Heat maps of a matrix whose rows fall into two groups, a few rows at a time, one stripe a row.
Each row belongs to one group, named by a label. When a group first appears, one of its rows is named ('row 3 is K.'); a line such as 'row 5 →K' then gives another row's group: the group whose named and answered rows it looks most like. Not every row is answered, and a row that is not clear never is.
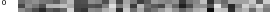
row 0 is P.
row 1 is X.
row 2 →X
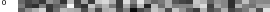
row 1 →X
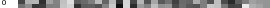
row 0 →X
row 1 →X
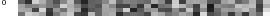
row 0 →P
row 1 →P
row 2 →P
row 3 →P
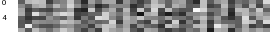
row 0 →P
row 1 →P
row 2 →X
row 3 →P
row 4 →X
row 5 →P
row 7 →P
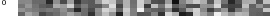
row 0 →X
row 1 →X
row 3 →X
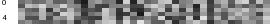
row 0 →X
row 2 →P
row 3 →P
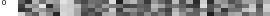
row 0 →P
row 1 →P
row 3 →P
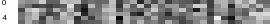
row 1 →X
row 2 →P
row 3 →P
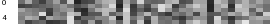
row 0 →X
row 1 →X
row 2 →X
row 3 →P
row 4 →X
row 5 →X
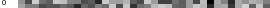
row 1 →X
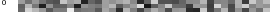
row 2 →P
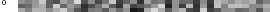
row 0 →P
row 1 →P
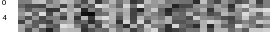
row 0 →P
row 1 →X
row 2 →P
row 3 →P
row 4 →X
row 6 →P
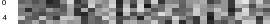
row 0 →X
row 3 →X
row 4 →P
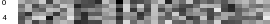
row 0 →P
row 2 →X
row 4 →P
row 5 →X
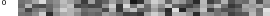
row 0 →P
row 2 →P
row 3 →P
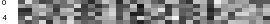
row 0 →X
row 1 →P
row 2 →P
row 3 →P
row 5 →P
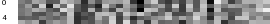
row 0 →P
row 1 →P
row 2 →P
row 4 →X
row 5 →X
